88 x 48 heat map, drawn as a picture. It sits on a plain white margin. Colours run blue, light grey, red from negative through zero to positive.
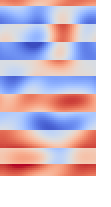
Average level on the scale: 50%. Lone odd cells: none. Stripes: horizontal, repeating 5 times. Ninth with the highest average: bottom left.
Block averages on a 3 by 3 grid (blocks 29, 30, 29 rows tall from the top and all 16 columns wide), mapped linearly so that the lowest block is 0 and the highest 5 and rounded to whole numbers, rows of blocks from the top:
011 | 133 | 524
